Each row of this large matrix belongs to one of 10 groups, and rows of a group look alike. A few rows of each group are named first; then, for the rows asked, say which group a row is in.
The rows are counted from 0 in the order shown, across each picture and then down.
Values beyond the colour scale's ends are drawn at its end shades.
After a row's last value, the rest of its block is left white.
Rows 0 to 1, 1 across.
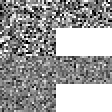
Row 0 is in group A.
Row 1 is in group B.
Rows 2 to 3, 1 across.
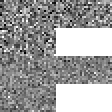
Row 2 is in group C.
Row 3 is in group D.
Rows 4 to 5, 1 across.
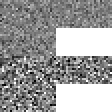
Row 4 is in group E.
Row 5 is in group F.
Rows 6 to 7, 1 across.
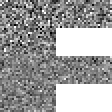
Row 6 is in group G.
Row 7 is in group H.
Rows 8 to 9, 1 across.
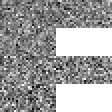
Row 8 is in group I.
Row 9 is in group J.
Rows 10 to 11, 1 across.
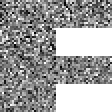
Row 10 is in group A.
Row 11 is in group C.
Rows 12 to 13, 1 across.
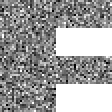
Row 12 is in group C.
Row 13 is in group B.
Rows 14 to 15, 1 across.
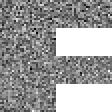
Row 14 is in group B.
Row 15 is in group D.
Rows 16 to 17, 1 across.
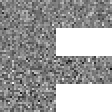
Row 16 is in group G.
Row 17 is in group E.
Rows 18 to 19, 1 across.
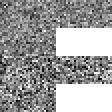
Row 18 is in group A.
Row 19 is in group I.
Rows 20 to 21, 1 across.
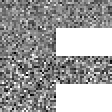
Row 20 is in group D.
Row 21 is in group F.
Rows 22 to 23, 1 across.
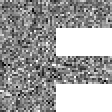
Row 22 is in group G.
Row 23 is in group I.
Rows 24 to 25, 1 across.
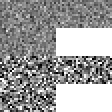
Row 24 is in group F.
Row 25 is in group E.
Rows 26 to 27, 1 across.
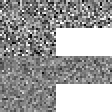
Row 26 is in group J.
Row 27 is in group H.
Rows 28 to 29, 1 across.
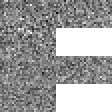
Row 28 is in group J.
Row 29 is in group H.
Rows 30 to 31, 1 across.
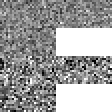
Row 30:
J
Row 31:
H
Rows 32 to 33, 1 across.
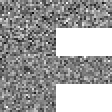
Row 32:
H
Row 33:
A
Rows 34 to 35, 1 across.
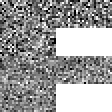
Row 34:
B
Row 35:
H
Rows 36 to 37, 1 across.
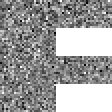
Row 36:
I
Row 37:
C
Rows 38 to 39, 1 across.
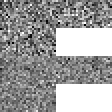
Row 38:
J
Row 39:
A
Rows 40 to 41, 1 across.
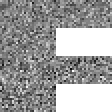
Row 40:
G
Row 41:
H
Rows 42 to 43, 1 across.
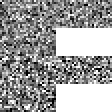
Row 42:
A
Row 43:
D
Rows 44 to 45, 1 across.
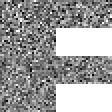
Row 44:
F
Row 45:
I
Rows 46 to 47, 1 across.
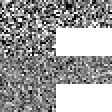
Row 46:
E
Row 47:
J
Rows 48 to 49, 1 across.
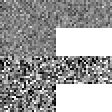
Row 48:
C
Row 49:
H
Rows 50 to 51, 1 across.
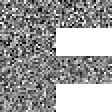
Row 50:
E
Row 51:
F
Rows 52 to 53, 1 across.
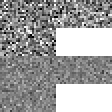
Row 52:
J
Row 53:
F
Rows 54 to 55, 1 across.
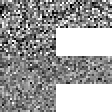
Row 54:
H
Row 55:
I
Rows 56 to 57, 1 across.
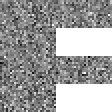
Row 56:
G
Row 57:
C
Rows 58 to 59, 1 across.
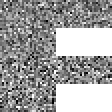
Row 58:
J
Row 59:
D
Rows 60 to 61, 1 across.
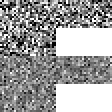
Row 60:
D
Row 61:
C
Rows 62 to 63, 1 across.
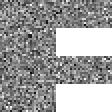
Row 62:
J
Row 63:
A
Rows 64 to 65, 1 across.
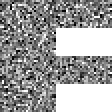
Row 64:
F
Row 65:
F
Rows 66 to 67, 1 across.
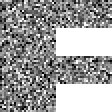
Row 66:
F
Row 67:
F
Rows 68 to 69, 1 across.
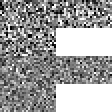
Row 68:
J
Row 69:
F
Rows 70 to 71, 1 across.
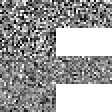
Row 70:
B
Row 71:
D
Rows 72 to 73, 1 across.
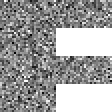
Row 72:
J
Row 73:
G
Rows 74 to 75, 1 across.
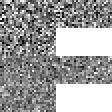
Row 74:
E
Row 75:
I
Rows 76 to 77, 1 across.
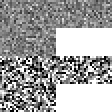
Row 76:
A
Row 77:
G
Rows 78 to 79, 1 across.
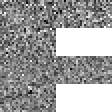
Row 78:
J
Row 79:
J
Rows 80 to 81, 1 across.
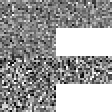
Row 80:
E
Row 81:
F
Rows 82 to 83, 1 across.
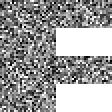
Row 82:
F
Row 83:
F
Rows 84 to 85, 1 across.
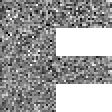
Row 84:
I
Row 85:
I
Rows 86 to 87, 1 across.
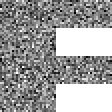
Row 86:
B
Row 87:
F
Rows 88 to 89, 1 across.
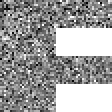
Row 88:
I
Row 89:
E
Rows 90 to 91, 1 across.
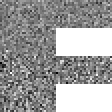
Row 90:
A
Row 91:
C
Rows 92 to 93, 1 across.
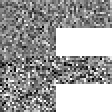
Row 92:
G
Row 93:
I
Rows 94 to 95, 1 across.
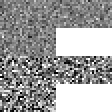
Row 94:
C
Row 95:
E
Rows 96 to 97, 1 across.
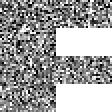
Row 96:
B
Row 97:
G
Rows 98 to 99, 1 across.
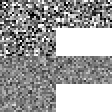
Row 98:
A
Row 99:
J
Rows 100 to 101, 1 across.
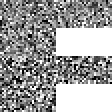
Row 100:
J
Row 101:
B
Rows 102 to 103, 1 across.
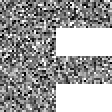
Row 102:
B
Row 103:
J
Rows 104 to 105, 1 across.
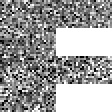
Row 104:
E
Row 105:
I
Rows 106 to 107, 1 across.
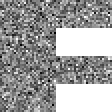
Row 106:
G
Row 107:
I
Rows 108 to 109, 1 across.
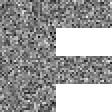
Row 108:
G
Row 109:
A
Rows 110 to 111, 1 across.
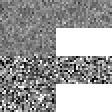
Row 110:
H
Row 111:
B
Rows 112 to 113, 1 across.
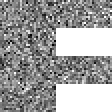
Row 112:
J
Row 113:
H
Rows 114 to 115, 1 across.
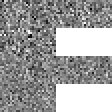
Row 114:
J
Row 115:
G
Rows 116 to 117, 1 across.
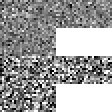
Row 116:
E
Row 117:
A
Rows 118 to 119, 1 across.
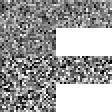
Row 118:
H
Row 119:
F
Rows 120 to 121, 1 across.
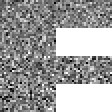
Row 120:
F
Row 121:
E
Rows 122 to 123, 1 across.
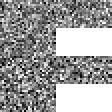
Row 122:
H
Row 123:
F
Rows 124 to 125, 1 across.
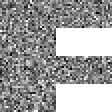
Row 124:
D
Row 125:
A
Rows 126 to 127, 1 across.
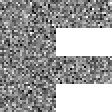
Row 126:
G
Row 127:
J
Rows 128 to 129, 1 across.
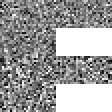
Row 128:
A
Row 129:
F
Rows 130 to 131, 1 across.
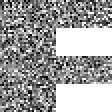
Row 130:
J
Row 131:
J
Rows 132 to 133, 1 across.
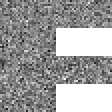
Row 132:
D
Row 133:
H
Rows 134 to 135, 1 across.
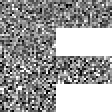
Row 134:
E
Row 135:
C
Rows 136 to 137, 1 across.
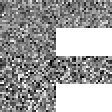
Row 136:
H
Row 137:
F
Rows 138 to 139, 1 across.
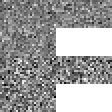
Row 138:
I
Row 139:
F
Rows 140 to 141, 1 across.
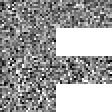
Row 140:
F
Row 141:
F
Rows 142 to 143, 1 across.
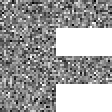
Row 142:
E
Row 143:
D
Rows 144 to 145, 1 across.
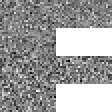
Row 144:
D
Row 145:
F
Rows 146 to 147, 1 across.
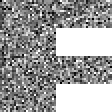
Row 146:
I
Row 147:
F
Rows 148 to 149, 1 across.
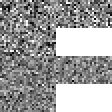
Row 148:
D
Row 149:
E
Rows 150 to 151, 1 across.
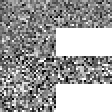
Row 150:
A
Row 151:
J
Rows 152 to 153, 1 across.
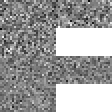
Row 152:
C
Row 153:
B
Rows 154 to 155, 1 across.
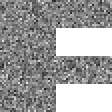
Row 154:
G
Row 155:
H
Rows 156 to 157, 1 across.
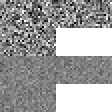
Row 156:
G
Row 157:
C
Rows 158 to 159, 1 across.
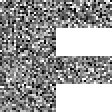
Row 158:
B
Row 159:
J
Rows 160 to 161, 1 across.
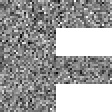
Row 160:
G
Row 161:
C
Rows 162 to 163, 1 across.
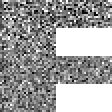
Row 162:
I
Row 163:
C
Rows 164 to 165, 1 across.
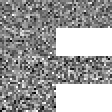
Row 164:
E
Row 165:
A
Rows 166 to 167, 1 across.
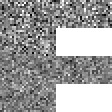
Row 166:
G
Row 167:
E
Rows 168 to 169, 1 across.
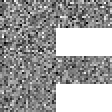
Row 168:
C
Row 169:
C
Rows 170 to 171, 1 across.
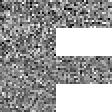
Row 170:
I
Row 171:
D
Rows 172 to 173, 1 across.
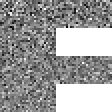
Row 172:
B
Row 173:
F
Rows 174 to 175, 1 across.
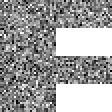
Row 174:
J
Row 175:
B
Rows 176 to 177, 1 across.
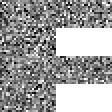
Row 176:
A
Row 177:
A
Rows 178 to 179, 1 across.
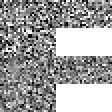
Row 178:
J
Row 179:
J
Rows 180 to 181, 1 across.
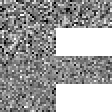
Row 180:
C
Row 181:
D
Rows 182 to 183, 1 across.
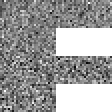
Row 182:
C
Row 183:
B
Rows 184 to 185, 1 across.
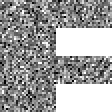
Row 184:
G
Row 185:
C
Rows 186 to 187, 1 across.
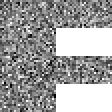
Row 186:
J
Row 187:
F
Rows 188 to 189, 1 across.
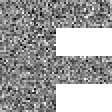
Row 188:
G
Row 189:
A
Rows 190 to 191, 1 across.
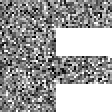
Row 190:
A
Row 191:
I
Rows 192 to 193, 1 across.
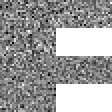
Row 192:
J
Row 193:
B
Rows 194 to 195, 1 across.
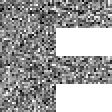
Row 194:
I
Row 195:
I
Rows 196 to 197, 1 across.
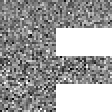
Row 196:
J
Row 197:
H
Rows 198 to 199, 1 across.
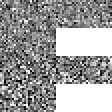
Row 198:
D
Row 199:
C
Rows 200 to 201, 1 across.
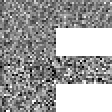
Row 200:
C
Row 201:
I
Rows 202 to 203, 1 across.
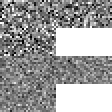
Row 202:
E
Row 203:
F
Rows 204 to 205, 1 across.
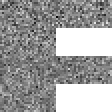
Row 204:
G
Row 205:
I
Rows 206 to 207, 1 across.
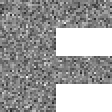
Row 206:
H
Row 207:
D
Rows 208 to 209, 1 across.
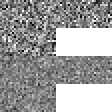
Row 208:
D
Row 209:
D
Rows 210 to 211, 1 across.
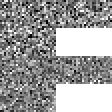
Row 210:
J
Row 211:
E
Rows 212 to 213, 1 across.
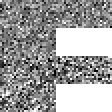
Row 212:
H
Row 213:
I
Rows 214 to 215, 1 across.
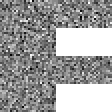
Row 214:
D
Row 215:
D
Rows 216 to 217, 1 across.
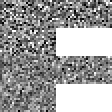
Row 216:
B
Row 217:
I
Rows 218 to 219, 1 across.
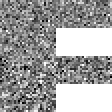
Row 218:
G
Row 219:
A
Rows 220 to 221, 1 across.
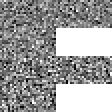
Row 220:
B
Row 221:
B
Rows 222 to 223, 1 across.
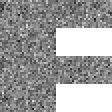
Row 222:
H
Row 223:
C
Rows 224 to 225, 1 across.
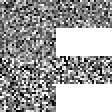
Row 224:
B
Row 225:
A
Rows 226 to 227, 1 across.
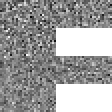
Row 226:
F
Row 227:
I
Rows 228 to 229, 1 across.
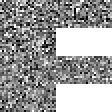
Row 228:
B
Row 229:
D
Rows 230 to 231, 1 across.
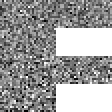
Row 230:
C
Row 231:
D
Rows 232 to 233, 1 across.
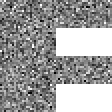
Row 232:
B
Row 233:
J
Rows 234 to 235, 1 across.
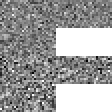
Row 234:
E
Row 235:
A
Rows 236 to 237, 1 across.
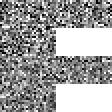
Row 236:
A
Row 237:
A
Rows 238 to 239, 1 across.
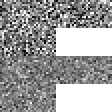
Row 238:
C
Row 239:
F
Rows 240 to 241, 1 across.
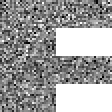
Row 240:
A
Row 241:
B
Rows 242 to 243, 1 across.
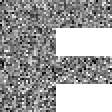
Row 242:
A
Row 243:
H
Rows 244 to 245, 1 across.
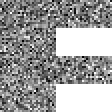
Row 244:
B
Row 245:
I
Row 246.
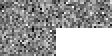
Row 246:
G
